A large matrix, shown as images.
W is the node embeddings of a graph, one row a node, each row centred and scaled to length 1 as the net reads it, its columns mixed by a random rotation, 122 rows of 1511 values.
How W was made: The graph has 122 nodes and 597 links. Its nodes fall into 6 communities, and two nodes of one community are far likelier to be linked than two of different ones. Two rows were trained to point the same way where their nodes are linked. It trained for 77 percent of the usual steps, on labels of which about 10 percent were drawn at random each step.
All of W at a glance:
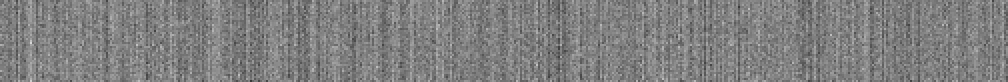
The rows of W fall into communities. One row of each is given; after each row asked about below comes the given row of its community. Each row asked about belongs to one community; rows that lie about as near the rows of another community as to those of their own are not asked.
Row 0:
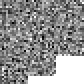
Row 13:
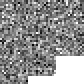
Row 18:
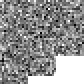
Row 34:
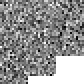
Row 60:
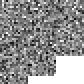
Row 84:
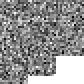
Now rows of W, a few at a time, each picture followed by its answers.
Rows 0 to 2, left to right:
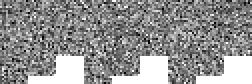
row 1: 84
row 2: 34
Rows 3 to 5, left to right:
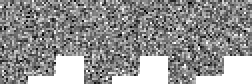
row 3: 0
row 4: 0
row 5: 34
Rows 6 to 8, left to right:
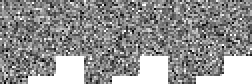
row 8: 84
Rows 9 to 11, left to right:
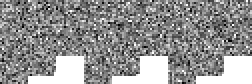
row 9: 60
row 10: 84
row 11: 18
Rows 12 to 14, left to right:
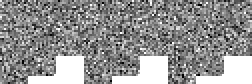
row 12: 13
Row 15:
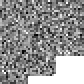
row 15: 0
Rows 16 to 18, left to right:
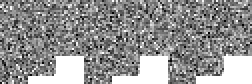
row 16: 34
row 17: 60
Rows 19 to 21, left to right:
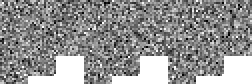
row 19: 13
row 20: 18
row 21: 60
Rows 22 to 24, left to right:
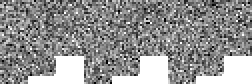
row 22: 34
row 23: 13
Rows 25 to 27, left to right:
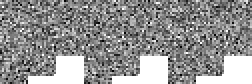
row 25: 13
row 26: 84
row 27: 60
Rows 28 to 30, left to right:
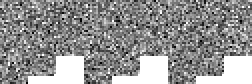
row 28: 13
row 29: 34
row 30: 18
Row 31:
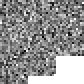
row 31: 0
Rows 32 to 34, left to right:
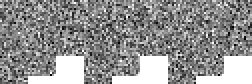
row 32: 0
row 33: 18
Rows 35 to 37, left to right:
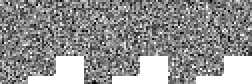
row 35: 0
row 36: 0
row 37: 18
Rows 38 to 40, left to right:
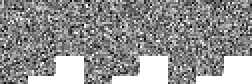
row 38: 0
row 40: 60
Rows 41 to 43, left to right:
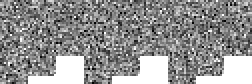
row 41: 13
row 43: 84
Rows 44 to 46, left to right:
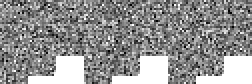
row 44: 18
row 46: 60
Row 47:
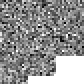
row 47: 18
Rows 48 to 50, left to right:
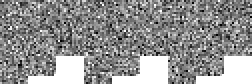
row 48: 18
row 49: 18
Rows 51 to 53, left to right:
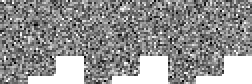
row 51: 84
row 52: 0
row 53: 0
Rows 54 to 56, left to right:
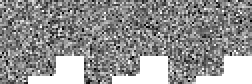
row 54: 0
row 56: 0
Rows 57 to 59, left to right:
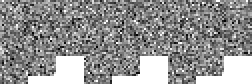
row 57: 18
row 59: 18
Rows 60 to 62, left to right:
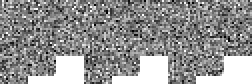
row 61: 34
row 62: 18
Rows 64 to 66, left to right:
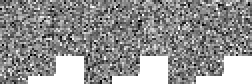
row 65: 34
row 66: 18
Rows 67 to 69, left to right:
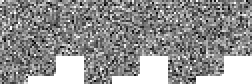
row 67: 18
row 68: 13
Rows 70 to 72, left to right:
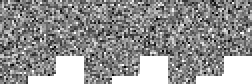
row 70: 60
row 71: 84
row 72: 60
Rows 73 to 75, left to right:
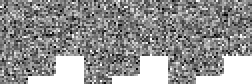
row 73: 84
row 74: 84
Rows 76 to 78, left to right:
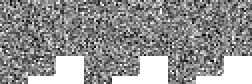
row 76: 18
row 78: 0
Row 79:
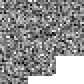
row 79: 84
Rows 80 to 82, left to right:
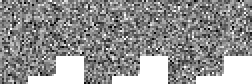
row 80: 18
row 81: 34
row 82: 34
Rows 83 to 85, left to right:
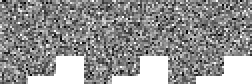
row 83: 18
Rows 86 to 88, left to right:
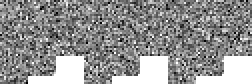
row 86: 18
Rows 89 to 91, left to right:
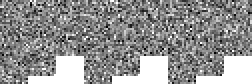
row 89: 84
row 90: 60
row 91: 60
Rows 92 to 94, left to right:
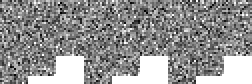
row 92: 13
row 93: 60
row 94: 13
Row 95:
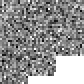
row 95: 60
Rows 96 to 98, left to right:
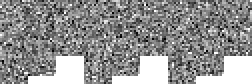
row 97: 84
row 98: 18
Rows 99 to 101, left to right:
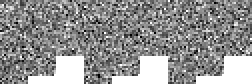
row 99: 34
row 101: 60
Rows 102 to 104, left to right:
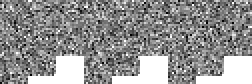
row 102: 60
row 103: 13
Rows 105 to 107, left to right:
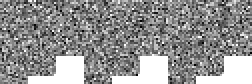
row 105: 84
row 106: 13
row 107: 18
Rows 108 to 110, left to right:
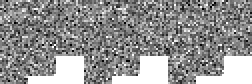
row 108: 84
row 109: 0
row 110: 13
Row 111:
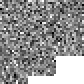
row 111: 13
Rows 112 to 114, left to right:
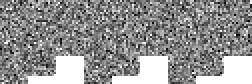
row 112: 13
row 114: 0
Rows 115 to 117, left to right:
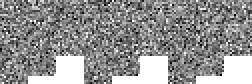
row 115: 13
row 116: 13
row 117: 60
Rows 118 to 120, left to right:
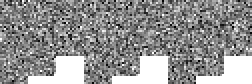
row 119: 13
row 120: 34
